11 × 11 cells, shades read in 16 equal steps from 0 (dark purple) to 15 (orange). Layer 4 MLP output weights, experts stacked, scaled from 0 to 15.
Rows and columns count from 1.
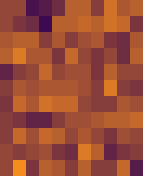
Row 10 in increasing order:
3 4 5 5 6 6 7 7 8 10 13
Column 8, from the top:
6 10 9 5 5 6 6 9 7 10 6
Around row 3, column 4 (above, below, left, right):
0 9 10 9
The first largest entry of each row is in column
9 9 2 2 4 9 4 11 2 7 2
